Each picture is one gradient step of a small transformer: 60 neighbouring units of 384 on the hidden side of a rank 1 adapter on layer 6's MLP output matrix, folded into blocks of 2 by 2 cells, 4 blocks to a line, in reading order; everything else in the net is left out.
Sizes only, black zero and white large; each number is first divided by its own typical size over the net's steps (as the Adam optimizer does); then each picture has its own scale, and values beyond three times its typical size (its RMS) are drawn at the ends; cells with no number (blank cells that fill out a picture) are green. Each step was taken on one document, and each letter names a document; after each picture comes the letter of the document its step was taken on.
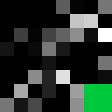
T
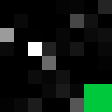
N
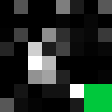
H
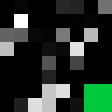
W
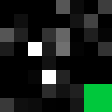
N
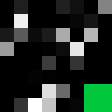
W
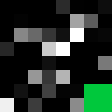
T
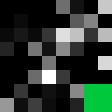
T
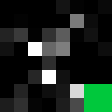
N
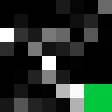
N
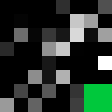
T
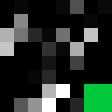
W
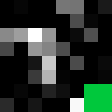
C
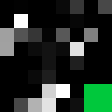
W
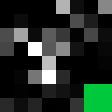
N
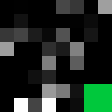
W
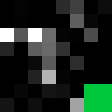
C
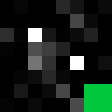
C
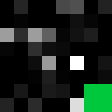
C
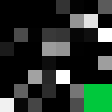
T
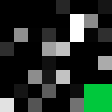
T
